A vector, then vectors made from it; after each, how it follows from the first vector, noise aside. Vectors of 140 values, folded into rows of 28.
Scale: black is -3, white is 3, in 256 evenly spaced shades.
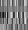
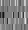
partly zeroed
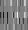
partly zeroed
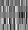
wrapped around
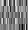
wrapped around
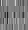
partly zeroed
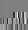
partly zeroed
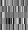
wrapped around
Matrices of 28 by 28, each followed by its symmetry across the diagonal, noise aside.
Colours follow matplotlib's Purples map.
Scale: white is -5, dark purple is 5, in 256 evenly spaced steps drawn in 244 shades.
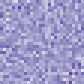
antisymmetric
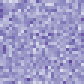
antisymmetric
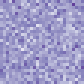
neither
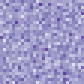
antisymmetric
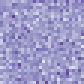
antisymmetric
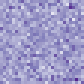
neither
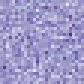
antisymmetric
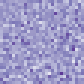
antisymmetric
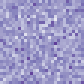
neither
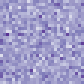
neither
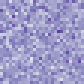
antisymmetric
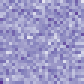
neither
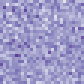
antisymmetric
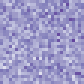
antisymmetric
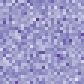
neither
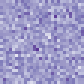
antisymmetric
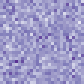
neither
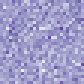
neither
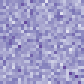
neither
